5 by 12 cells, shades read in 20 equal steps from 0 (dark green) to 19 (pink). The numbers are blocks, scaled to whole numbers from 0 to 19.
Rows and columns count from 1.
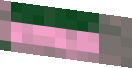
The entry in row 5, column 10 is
10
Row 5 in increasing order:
4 8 10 10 11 12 12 12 12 12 13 14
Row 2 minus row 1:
-3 2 0 -1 0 0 1 -1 2 -1 -3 0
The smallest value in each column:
4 0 1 0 2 1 0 0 1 7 7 8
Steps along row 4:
up down up same up down up same down same same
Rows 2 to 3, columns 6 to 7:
1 1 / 18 15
